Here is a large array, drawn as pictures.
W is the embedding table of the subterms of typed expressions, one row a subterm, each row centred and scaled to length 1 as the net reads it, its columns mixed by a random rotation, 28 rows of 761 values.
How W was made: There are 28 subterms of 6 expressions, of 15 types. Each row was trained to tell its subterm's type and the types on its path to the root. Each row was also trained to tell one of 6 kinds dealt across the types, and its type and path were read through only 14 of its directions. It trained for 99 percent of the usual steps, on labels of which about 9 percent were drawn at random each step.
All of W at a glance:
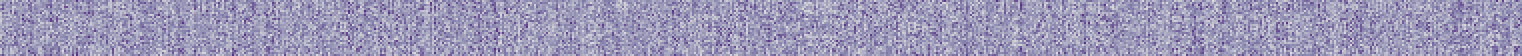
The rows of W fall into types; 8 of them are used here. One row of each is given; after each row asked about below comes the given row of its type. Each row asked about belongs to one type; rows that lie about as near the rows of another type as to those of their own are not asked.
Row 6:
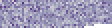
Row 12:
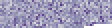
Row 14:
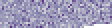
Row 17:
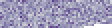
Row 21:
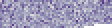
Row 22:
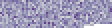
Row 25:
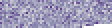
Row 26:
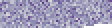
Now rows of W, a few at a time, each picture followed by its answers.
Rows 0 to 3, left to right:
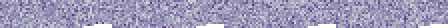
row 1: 17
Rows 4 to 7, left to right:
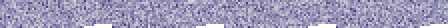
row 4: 26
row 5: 17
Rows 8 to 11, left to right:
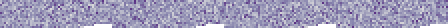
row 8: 14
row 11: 26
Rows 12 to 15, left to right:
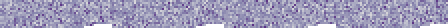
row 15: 21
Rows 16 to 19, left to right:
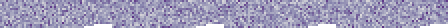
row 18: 6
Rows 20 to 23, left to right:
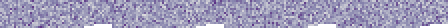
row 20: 22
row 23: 12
